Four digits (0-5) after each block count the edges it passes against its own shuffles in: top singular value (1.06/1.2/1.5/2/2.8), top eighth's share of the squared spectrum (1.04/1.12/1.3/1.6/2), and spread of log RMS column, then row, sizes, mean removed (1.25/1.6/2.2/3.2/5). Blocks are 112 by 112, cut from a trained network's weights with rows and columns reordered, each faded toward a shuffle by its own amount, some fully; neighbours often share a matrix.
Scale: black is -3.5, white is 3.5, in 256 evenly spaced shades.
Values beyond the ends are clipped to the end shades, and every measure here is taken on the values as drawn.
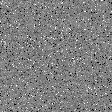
0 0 0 0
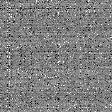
3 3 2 1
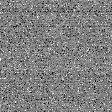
2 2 1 1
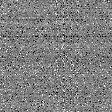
3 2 2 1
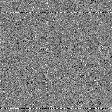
4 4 1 2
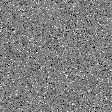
0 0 0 0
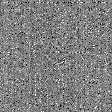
2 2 0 2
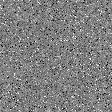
0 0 0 0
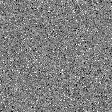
1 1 0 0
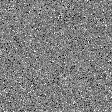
0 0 0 0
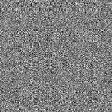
4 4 1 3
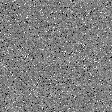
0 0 1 0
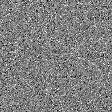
2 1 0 0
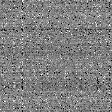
3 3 3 1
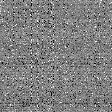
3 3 3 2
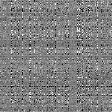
4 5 4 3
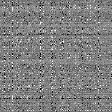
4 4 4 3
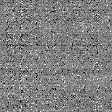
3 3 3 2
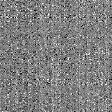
3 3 0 3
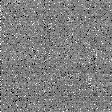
2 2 2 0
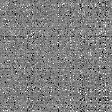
3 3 3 2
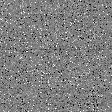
1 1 0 0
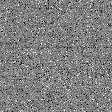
1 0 0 0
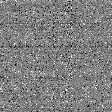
2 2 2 1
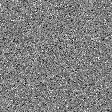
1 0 0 0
